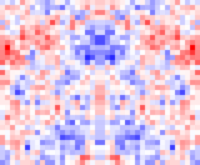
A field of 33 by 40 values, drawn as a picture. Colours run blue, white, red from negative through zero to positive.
The field is mottled with small blotches. There is no overall slope. No regular stripes run through it. It is mirror symmetric from left to right.
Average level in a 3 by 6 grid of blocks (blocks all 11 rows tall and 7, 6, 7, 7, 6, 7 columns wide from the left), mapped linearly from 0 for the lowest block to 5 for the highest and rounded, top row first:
5 4 0 0 4 5
3 3 1 1 3 3
3 0 0 0 0 3
